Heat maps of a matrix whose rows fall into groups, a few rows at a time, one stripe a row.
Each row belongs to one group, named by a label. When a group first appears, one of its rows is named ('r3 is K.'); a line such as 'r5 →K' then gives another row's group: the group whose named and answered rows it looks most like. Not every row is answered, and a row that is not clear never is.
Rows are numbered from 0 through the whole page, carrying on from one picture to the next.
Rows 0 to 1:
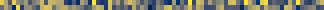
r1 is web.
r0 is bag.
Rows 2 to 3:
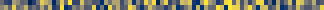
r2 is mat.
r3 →bag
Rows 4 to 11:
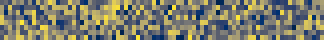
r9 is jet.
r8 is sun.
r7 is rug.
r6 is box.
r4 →mat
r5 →jet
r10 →web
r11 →bag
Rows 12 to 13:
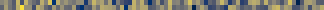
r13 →sun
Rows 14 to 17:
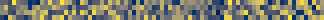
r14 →mat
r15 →sun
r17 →mat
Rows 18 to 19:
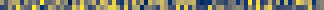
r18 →jet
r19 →rug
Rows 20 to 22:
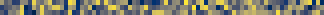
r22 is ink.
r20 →rug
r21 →mat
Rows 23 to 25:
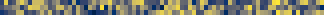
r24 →web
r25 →ink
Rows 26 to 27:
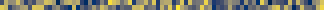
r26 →mat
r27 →sun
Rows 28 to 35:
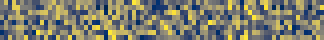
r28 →bag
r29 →bag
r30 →web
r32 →ink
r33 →sun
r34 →mat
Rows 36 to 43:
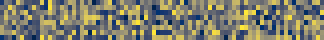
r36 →ink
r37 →rug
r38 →bag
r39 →box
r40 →bag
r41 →ink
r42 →jet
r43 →ink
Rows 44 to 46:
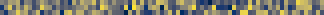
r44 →jet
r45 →jet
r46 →box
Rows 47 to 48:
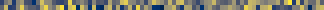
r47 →ink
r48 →bag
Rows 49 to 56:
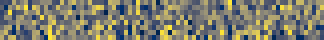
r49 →mat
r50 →box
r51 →box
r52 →ink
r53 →rug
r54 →web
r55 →rug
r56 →rug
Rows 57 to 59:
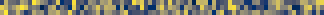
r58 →sun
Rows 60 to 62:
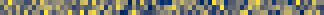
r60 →jet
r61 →web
